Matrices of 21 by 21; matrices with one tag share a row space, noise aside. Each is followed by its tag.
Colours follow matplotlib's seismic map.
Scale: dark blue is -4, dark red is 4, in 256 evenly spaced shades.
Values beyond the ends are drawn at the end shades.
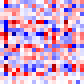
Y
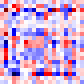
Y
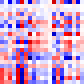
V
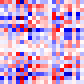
V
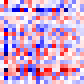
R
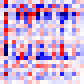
R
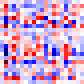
Y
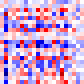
R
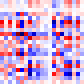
V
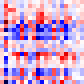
R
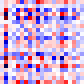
R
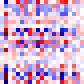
R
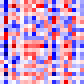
Y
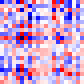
V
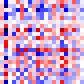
R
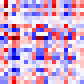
Y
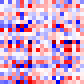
V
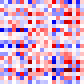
V
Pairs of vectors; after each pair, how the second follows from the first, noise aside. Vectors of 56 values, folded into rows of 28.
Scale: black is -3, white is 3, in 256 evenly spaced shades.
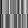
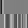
partly zeroed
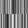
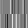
partly zeroed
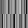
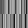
copied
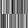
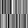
negated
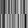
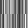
sign-scrambled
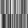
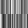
copied
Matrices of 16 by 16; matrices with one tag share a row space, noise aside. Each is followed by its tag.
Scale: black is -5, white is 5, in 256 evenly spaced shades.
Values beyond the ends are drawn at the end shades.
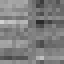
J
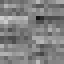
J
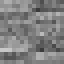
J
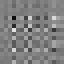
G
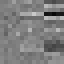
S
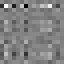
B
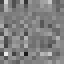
B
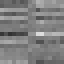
J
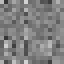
B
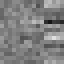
S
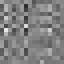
B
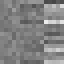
S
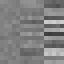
S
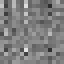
B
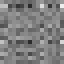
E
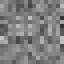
E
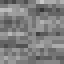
J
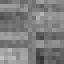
J
